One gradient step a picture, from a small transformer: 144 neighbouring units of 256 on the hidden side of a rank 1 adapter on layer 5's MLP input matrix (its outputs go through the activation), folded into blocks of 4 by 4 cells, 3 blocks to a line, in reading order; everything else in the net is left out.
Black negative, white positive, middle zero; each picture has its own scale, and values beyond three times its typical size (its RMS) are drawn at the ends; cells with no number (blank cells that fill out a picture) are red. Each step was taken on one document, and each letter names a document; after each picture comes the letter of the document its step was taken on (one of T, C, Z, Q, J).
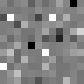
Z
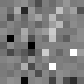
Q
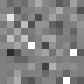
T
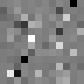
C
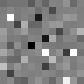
Z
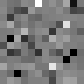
Q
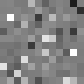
Z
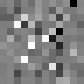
C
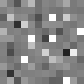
Z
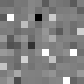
Z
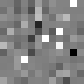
C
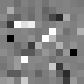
C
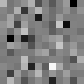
Q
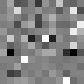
T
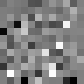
Q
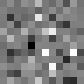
Q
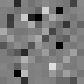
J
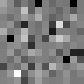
Q
